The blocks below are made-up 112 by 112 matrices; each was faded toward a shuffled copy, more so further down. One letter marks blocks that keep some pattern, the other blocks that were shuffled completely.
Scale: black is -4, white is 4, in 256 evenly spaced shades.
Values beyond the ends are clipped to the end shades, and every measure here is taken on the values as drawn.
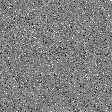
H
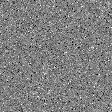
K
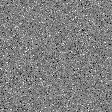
K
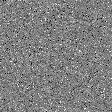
K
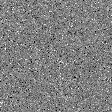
K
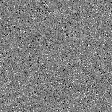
H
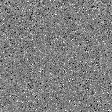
H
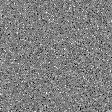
H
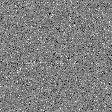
H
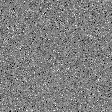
K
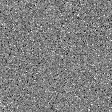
K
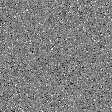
H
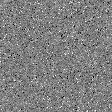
K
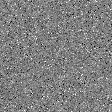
H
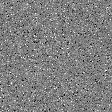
H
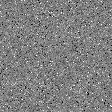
H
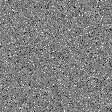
K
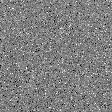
K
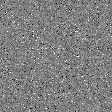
H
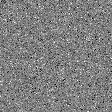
K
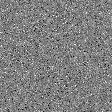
K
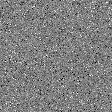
K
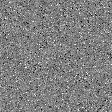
H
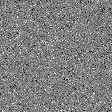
K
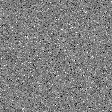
H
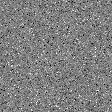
K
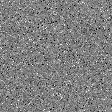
H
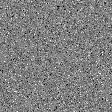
K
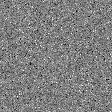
K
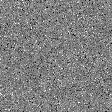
K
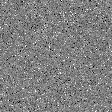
K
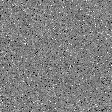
H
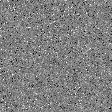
H
